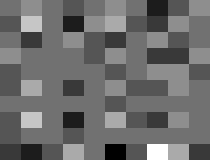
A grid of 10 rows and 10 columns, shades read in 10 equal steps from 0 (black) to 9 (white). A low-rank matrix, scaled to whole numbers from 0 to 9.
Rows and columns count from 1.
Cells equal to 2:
9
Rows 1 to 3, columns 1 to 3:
4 5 4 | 3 7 4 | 4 2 4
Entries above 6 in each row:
0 1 0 0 0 0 0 1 0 1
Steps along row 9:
up same down up same same same same same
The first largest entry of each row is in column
2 2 4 1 8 2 1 2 2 8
